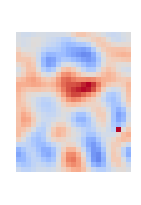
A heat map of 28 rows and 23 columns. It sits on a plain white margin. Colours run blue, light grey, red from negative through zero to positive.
The centre is the ninth with the highest average. One lone cell stands out, far higher than its neighbours. The texture is blotchy. There is no overall slope.
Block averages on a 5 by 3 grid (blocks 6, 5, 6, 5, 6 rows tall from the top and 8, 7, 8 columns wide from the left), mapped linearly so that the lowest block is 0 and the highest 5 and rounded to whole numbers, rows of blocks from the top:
2 0 3 / 4 5 4 / 3 5 2 / 3 2 2 / 0 4 1
